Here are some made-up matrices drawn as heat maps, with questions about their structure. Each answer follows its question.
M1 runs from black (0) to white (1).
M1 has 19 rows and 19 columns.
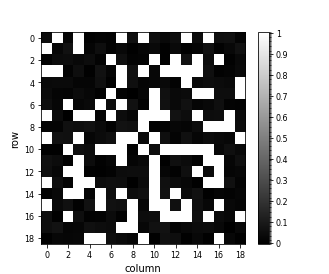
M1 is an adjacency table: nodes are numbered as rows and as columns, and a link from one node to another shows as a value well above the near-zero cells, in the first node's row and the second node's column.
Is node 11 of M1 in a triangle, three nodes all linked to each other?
yes
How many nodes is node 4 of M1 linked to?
3
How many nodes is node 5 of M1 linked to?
5
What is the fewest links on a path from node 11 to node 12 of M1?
2
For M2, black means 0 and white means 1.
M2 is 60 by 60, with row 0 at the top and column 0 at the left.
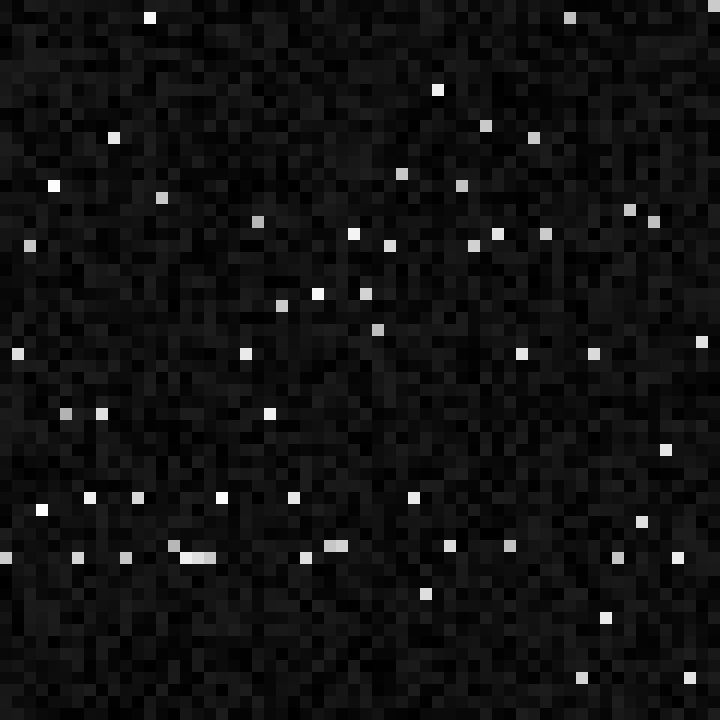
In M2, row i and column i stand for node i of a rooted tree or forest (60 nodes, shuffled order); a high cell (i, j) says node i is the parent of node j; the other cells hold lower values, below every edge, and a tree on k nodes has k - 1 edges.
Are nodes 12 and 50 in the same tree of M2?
no
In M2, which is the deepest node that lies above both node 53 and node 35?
29
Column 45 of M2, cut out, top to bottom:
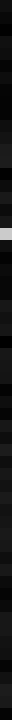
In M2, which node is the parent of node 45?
19
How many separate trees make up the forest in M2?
2
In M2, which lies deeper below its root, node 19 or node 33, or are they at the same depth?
node 33
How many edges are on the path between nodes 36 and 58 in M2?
6
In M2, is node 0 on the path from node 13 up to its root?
no
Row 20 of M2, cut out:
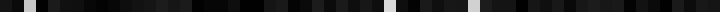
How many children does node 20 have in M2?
3
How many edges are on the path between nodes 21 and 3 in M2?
6
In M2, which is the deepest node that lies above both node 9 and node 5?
41
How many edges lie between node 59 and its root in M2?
2
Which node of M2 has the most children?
46
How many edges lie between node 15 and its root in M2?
1
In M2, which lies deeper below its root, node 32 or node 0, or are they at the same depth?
node 32
